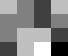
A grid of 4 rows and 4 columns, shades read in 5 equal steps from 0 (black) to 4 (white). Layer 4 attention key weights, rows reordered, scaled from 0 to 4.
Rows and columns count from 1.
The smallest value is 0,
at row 4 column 4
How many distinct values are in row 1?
3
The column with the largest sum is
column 2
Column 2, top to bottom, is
2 2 3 3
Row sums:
9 7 9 8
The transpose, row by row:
3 2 2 1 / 2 2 3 3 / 1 1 3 4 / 3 2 1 0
